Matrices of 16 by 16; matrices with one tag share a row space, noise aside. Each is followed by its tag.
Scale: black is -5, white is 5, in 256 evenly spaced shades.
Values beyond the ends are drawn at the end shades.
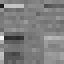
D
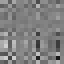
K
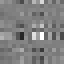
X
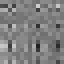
K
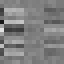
D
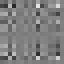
K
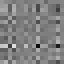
K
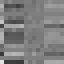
D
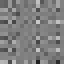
K
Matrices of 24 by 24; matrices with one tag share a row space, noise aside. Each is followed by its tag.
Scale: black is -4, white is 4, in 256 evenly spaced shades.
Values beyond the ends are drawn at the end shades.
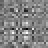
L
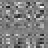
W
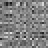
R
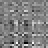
L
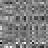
R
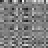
L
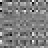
R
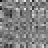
R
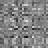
L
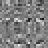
W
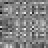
R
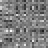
R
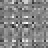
L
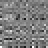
R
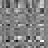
W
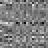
R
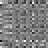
R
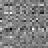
R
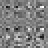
W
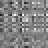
L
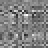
L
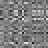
L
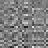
L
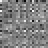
R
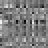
R
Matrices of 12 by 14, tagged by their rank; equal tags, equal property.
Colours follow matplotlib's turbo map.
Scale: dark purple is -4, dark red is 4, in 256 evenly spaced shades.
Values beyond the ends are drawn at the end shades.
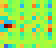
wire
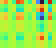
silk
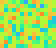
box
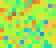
box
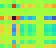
silk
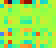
wire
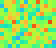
box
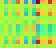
silk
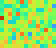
box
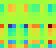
silk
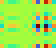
silk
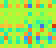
wire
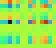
silk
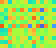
wire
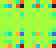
silk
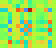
wire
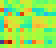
wire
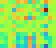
wire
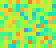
box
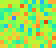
box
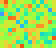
box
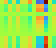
silk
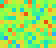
box
